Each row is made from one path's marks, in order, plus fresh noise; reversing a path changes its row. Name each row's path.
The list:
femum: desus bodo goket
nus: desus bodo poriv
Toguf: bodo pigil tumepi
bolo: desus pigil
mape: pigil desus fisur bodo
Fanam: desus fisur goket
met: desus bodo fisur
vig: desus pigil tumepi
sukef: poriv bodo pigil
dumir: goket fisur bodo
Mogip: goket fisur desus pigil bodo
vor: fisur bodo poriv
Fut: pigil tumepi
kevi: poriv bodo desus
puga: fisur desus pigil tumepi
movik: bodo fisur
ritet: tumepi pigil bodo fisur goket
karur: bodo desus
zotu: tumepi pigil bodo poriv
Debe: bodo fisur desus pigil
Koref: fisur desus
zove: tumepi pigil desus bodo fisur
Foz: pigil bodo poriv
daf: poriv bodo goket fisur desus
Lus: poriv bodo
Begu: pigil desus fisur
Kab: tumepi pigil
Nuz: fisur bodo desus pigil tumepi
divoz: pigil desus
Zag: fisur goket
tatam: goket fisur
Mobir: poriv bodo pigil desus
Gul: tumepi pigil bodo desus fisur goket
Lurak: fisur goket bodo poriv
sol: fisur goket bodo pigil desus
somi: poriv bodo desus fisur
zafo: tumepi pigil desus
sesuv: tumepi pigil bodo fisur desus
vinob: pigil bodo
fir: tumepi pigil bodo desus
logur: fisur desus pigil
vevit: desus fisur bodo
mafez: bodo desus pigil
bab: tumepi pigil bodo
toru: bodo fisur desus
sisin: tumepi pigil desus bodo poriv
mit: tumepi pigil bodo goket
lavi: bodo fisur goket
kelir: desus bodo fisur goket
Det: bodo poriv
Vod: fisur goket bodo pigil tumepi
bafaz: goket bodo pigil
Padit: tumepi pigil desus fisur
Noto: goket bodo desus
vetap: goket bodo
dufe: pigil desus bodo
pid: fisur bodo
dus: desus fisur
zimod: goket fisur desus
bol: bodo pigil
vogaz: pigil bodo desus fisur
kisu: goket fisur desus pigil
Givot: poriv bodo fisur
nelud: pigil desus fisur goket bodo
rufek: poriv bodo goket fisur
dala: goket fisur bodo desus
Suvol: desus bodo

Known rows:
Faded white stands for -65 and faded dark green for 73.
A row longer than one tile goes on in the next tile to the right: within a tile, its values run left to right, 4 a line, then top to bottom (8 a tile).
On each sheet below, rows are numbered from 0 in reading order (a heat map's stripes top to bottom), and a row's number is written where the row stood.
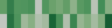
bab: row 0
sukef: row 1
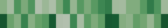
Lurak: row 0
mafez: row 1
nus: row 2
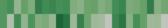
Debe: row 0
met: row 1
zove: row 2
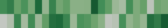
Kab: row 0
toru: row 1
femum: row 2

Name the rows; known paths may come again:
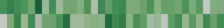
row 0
Fut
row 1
Suvol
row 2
zove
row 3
nelud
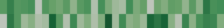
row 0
bab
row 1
sukef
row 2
femum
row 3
kisu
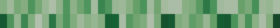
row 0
vor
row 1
dufe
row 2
Foz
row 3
nus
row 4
Det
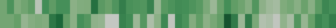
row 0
Mogip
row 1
vogaz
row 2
Toguf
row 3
Vod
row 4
Givot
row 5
sol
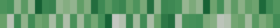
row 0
logur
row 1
Mobir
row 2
Kab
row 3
Begu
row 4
fir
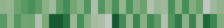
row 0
zotu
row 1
vevit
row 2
rufek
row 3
lavi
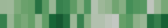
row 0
sisin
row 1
movik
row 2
mit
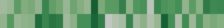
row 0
Noto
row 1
zimod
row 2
bol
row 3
Debe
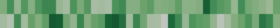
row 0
mafez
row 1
Lurak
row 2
met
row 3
toru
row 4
Gul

